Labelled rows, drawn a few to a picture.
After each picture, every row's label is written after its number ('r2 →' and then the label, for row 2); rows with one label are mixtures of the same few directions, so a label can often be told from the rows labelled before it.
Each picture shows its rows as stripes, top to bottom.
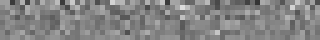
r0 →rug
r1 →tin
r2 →rug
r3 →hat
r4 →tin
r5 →tin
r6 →tin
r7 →hat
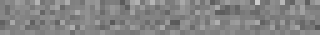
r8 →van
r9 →tin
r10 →hat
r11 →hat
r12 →rug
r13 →rug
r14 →rug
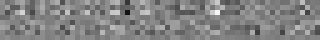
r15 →tin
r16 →hat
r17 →tin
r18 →rug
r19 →rug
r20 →rug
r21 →van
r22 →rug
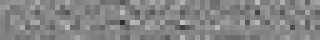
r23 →van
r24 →rug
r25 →van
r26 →hat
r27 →van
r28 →tin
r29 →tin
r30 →hat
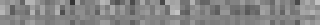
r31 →rug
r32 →rug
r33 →rug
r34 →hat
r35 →rug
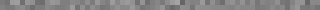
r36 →hat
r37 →rug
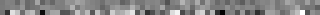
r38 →hat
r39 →rug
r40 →hat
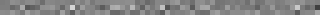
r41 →hat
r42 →rug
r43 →rug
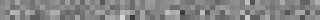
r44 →van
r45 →hat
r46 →hat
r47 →van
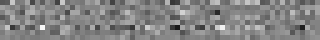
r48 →rug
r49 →rug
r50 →tin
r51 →rug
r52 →hat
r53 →hat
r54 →tin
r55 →van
